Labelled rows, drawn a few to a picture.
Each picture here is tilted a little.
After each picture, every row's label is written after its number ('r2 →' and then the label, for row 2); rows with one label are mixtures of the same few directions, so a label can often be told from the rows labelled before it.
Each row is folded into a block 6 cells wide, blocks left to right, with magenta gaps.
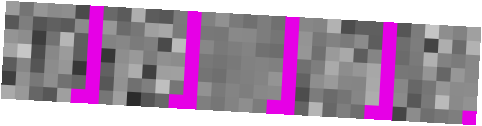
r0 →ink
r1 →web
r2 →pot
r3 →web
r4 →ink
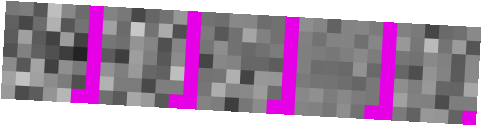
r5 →web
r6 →ink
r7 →web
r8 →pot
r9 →ink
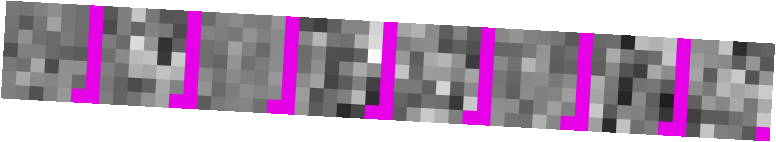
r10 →web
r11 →pot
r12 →ink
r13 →web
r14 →web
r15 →pot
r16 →web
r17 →web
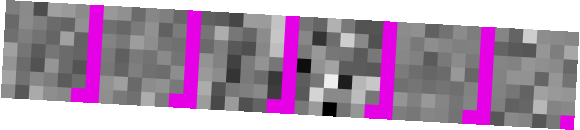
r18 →web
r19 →pot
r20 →web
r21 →web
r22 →pot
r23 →ink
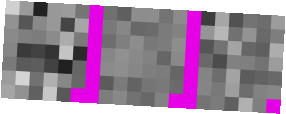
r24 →pot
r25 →pot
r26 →ink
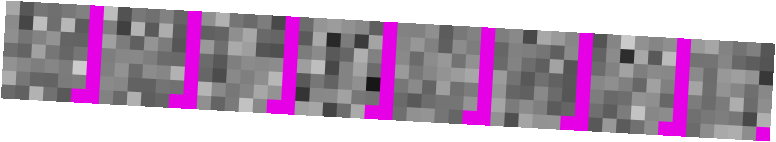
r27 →ink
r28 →ink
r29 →pot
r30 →ink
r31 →web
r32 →web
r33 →ink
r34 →web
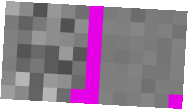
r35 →pot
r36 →ink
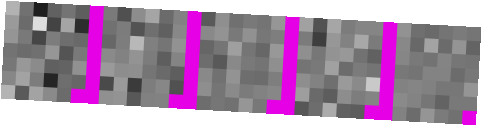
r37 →ink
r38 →pot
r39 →ink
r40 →ink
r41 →ink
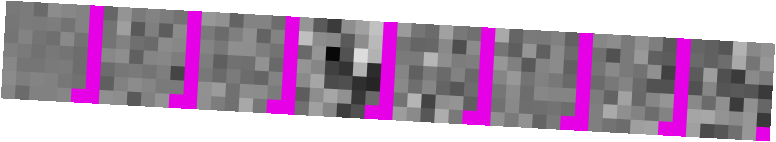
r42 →web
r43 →ink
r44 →pot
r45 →pot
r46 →pot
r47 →ink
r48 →web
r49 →web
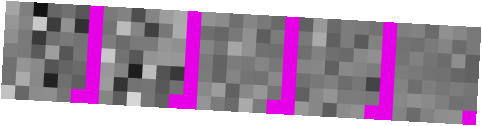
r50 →ink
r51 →web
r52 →pot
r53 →ink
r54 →web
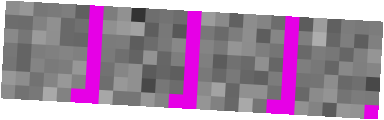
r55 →pot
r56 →ink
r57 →pot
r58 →ink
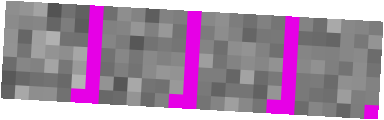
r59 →web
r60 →pot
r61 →web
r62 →ink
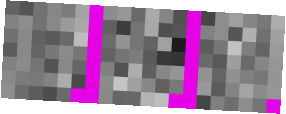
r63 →web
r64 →web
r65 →ink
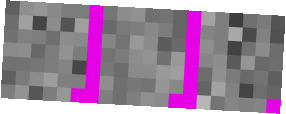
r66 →ink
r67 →pot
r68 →ink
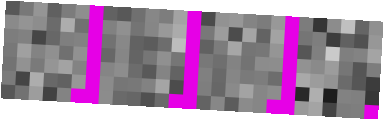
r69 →pot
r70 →web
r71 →ink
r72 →pot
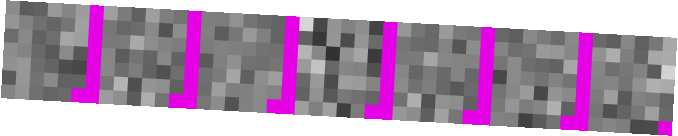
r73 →pot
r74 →pot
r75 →web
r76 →ink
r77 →pot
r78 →web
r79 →web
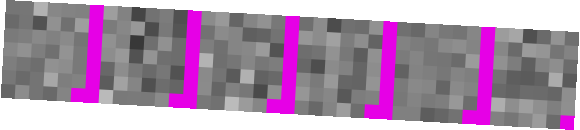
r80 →ink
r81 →ink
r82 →web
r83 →ink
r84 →web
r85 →pot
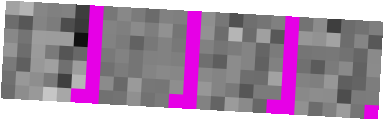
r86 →web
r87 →pot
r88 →ink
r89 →ink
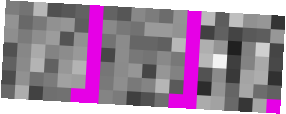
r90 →web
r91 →web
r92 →ink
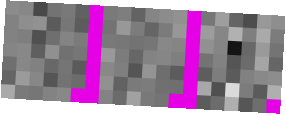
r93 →ink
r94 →web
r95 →pot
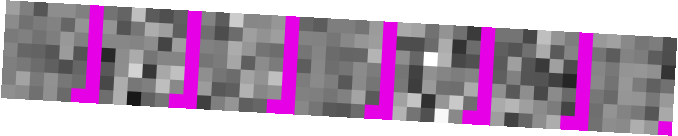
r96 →pot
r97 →web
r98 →ink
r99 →web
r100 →pot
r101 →web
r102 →web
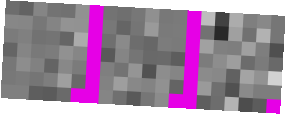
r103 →web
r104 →web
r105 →ink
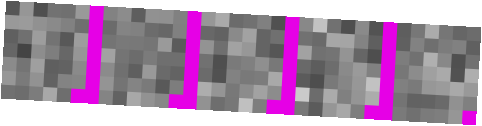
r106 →ink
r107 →web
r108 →pot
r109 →pot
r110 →pot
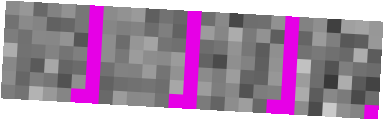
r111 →web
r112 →web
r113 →ink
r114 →web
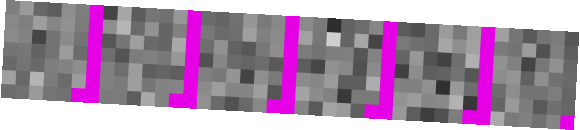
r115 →pot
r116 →ink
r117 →web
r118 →ink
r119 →web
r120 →ink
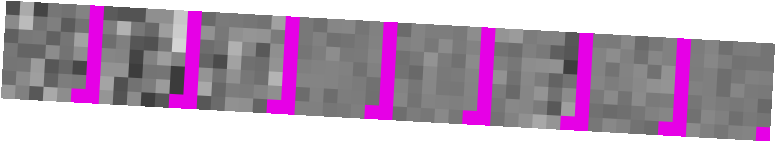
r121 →ink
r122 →web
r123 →ink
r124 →pot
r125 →ink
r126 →web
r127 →web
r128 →ink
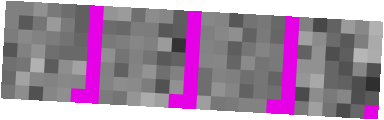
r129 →web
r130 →web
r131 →ink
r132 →pot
